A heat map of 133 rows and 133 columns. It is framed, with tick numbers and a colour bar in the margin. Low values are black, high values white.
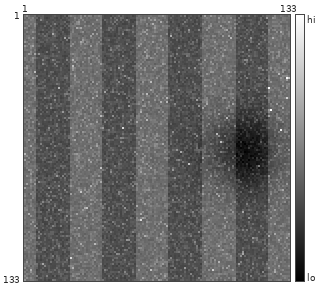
The middle right is the ninth with the lowest average. A single dip lies in the middle right. Upright stripes repeat 4 times across the table. There is no overall slope.
